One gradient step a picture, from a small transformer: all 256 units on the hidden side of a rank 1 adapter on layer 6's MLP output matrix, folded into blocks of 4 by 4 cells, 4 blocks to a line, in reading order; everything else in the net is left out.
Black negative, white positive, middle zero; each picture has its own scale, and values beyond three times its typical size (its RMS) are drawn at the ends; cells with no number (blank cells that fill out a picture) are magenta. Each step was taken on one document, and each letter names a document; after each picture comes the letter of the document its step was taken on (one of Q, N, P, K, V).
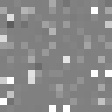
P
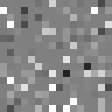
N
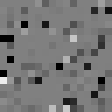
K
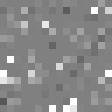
K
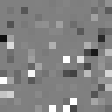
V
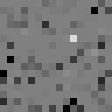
K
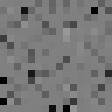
P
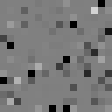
V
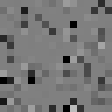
K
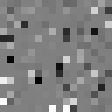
P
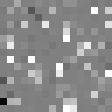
P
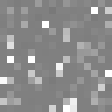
P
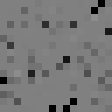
V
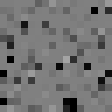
K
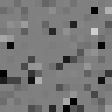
K
